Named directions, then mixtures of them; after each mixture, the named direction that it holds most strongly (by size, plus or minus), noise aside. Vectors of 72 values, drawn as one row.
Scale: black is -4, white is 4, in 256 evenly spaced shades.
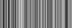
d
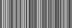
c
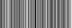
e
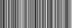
d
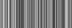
d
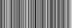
e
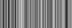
d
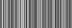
c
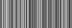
c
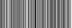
e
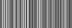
c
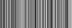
d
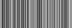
c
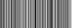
e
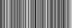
e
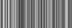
d
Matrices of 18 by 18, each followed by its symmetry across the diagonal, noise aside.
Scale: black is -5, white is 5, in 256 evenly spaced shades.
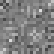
symmetric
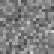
symmetric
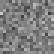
neither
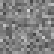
neither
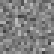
antisymmetric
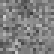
neither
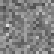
neither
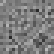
symmetric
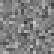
antisymmetric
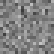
neither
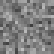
antisymmetric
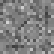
symmetric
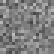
antisymmetric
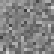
symmetric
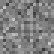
antisymmetric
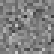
antisymmetric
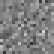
antisymmetric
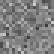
symmetric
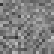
neither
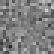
antisymmetric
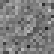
symmetric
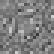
symmetric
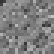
symmetric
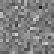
neither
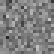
neither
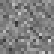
neither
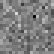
neither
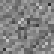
symmetric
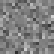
antisymmetric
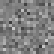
antisymmetric
